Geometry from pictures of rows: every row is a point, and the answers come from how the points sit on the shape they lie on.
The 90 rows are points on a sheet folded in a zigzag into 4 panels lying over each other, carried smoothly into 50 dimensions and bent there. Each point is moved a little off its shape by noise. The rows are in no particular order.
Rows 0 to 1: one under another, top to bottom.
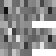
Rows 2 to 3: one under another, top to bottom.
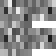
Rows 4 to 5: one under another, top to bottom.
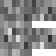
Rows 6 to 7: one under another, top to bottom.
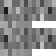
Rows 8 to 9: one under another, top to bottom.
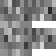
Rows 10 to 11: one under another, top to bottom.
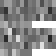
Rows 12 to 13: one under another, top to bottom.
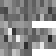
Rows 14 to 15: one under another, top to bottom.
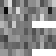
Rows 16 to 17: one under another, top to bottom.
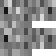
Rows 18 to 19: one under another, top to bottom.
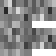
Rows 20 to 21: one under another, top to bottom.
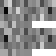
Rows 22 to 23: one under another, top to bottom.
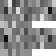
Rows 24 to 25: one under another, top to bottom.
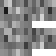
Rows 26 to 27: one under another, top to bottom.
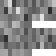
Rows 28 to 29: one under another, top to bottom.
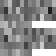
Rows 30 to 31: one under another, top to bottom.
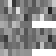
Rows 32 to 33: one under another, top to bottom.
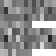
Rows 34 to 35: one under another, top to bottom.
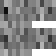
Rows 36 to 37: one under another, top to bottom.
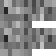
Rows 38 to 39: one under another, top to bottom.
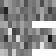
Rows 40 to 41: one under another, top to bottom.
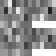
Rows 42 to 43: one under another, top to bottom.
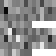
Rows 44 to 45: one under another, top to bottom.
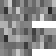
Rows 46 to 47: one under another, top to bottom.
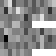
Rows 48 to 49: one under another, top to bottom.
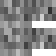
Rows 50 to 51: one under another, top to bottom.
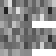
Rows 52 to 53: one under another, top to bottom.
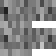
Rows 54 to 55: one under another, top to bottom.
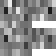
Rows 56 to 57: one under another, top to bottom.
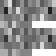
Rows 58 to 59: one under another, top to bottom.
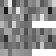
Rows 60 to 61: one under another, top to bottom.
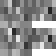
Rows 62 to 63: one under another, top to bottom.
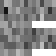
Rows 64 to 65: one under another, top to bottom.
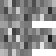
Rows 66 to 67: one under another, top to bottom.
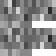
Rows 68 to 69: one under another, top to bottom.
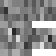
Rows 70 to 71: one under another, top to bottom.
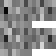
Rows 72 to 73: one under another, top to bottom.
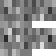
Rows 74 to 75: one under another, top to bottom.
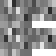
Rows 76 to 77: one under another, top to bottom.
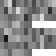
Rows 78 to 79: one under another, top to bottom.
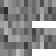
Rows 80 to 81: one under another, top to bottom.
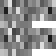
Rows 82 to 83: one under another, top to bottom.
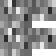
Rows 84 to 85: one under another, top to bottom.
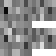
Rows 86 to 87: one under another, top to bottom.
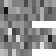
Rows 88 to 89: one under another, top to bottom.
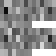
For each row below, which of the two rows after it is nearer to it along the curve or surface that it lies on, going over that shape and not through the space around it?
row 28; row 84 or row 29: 29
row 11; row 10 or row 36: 36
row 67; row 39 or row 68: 39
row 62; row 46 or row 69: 46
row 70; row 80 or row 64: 80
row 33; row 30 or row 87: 87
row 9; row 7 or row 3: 7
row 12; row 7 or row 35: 35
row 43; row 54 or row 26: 54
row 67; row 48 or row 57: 48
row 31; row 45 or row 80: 80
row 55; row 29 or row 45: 45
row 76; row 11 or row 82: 82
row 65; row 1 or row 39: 39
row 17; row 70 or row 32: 70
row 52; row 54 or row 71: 71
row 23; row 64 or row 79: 79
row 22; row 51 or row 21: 51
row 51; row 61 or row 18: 61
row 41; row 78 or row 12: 78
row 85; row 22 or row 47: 47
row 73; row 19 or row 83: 83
